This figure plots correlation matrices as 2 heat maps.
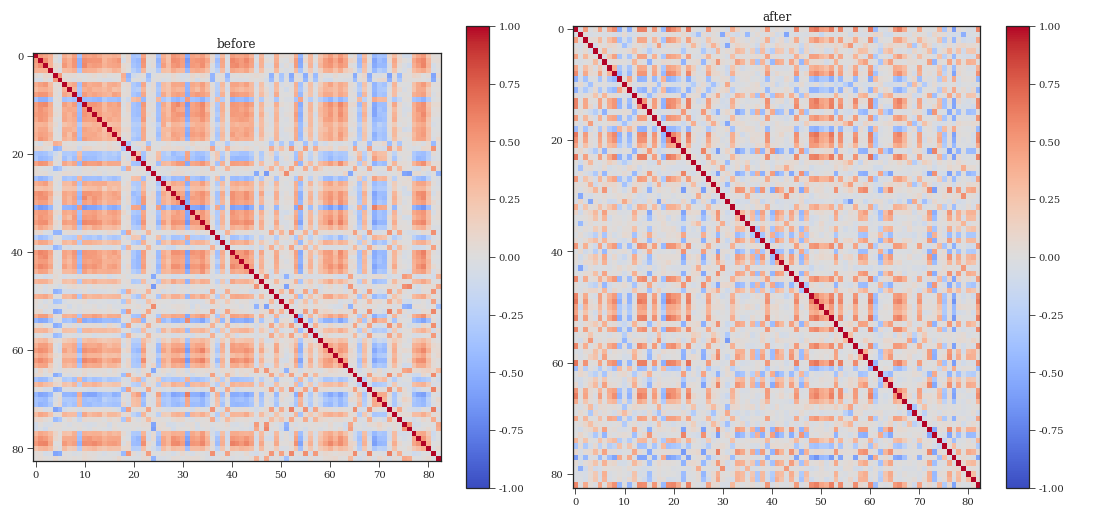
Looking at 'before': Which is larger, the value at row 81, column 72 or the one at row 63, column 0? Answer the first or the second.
the first
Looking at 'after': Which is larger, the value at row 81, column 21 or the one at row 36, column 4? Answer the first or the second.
the second
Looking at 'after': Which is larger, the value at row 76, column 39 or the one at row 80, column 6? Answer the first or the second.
the second
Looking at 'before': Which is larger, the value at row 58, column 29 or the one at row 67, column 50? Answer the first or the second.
the first
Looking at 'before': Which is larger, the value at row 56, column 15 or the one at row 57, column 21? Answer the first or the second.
the first
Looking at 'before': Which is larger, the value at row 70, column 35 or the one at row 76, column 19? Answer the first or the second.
the second
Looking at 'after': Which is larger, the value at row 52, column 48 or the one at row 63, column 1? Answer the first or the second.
the first
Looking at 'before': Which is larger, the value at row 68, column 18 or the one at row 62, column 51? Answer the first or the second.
the second
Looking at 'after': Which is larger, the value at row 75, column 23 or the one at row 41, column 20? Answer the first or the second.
the second
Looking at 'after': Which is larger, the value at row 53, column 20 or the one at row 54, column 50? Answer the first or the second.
the second
